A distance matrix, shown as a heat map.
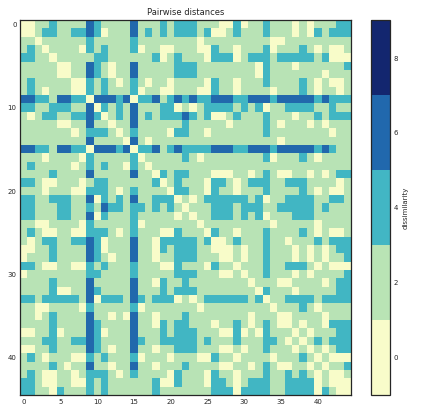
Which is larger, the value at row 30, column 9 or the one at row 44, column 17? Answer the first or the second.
the first
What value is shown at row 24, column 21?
2
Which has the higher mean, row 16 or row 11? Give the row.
11
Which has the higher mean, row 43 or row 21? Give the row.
21
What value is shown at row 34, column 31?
2
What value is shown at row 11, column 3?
4
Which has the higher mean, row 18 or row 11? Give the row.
11
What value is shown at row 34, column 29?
2
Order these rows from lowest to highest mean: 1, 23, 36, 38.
36, 23, 1, 38
